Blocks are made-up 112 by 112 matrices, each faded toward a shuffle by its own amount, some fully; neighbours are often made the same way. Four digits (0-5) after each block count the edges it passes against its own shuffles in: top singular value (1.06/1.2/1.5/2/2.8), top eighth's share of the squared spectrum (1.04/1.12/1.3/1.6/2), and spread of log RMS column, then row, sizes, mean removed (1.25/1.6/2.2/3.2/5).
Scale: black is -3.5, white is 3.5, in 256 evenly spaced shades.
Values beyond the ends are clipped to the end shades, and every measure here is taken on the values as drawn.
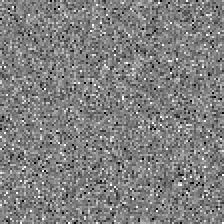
0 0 0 0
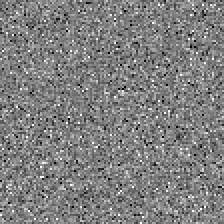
2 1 0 0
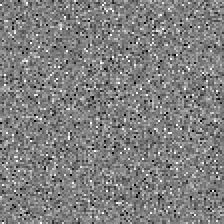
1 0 0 0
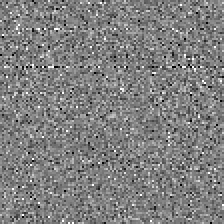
4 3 1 2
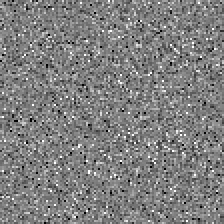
2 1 0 0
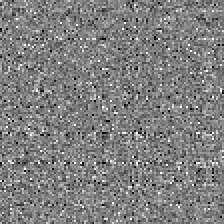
4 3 2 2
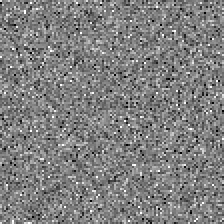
0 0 0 0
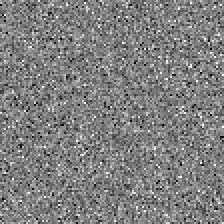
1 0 0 0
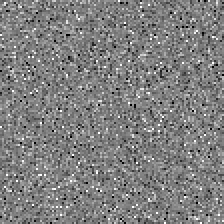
0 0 0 0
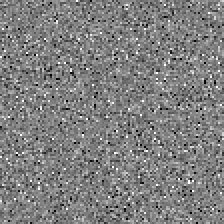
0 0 0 1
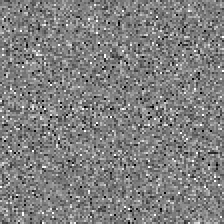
2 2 0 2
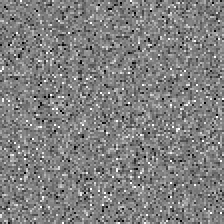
0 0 0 0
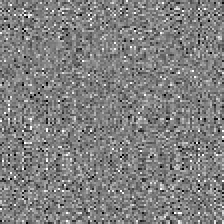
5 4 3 3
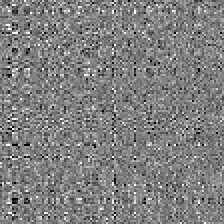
5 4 3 3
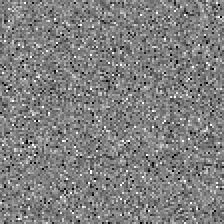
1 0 0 0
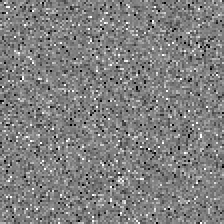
0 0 0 0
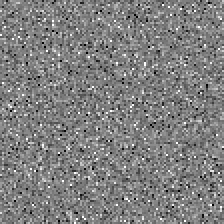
1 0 0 0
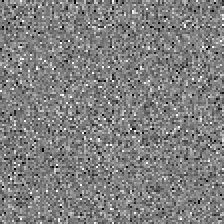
4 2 1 1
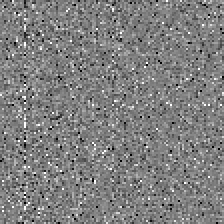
2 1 2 0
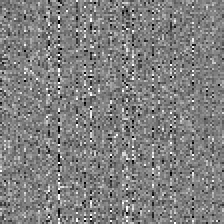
2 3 4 0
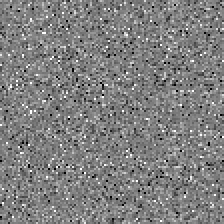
3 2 0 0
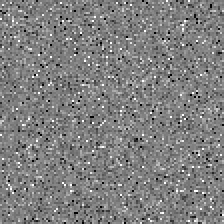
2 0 0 0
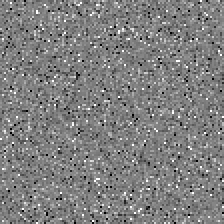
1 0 0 0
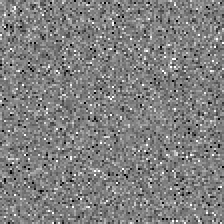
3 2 0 0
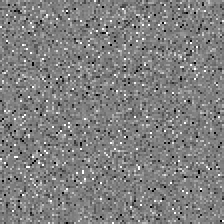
2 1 0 0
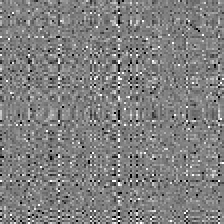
5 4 3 3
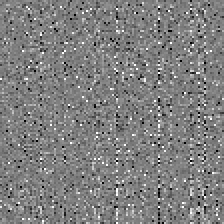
4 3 3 2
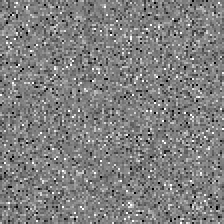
2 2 1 0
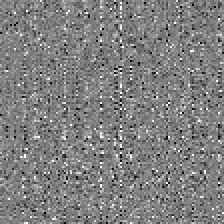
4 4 3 2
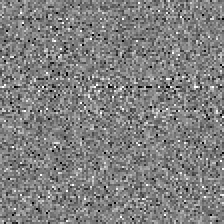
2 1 0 2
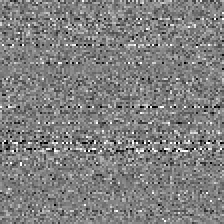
2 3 0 4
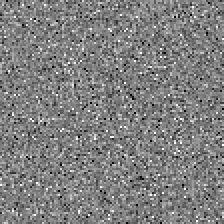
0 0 0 1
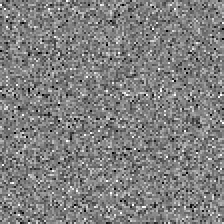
0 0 0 2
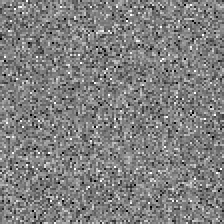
0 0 0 1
